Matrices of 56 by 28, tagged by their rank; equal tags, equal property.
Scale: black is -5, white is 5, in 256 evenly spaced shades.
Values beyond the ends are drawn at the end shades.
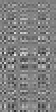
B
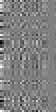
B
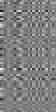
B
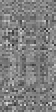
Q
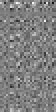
Q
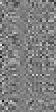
Q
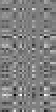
B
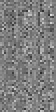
Q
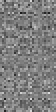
Q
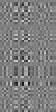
B
